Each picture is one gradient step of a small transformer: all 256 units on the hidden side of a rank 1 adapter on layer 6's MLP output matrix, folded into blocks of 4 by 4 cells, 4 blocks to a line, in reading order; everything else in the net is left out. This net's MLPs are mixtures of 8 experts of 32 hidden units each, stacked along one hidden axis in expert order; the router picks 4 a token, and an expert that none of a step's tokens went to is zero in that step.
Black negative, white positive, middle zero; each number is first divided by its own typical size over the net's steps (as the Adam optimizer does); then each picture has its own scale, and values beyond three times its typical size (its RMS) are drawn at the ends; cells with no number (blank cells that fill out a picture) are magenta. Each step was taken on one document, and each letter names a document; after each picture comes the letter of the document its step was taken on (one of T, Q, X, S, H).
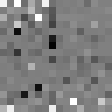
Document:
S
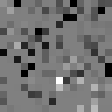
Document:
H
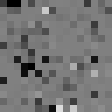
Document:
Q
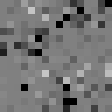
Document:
H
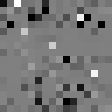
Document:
Q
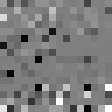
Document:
S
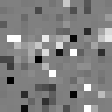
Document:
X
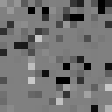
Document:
H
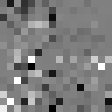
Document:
S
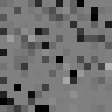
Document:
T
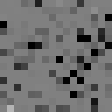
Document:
T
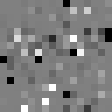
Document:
X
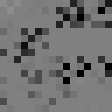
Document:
H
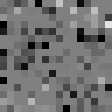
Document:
T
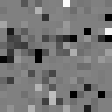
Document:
X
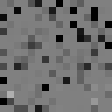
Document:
T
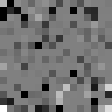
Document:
T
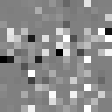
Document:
X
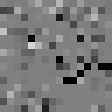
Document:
T
